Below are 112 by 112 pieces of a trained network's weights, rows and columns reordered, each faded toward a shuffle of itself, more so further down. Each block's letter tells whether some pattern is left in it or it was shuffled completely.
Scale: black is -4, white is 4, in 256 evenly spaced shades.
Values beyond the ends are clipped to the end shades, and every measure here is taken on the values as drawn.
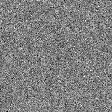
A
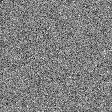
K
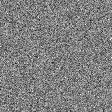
K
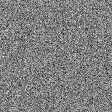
A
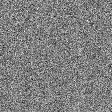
A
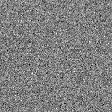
A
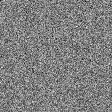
A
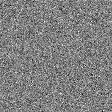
K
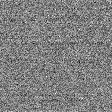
A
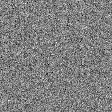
A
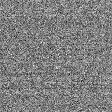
A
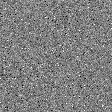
K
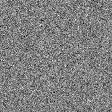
A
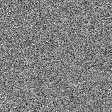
K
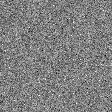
K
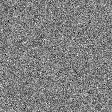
K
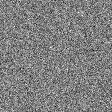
K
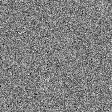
K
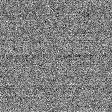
A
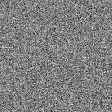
A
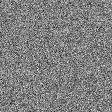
K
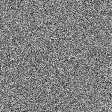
A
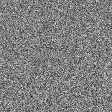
K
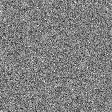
K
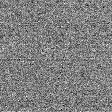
A
